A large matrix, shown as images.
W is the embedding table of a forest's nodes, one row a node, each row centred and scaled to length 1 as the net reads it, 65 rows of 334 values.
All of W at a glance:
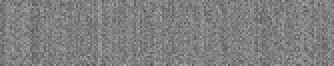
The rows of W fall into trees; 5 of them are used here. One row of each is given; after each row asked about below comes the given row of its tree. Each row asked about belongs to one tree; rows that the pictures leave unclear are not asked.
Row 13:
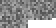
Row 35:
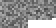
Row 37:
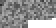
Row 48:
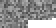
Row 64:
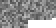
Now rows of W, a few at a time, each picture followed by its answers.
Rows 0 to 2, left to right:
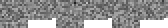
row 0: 13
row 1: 35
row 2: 37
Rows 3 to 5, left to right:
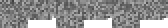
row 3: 64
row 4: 37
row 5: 37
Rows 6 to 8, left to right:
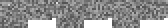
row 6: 35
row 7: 48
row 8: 37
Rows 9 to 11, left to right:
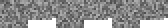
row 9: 48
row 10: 48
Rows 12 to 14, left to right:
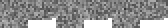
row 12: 48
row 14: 48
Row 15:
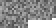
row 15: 35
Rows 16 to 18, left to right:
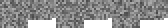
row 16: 64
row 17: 64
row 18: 48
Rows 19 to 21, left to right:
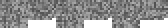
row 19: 13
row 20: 13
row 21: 48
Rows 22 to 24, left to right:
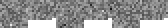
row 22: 13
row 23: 35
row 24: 64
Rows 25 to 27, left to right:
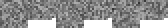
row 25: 37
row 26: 37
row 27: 13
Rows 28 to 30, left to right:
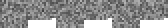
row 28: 37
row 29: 64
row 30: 48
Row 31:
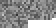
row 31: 64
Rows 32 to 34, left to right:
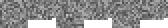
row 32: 37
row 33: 13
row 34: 64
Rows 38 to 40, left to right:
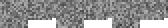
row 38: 48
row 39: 64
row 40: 35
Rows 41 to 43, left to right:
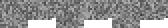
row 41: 37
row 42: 13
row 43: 48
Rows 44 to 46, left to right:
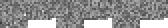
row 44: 37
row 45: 48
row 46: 48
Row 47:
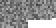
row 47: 64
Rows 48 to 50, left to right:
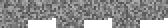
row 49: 48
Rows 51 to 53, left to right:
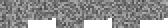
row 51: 13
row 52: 37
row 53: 64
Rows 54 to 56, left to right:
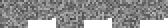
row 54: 37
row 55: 37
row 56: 64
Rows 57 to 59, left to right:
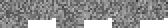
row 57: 64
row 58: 13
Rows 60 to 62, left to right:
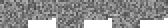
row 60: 48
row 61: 35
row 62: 48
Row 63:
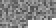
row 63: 37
